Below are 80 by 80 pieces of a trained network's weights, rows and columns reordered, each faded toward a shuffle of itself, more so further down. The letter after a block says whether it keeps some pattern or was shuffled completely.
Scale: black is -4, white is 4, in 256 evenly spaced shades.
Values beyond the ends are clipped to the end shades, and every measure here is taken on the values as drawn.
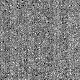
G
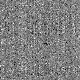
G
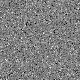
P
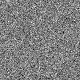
P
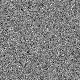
P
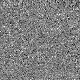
G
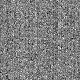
G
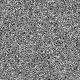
P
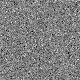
P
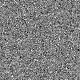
P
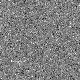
P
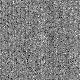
G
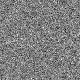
G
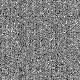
G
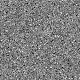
P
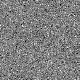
G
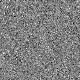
P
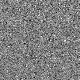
G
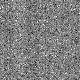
G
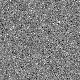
P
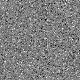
G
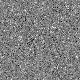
P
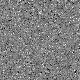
P
